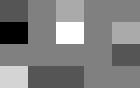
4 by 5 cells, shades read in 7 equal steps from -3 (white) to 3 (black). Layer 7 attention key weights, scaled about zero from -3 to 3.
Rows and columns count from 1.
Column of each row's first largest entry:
1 1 5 2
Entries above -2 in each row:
5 4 5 4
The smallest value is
-3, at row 2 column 3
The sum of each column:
2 1 -3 0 0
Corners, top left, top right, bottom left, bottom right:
1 0 -2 0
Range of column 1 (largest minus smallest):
5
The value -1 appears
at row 1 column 3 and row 2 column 5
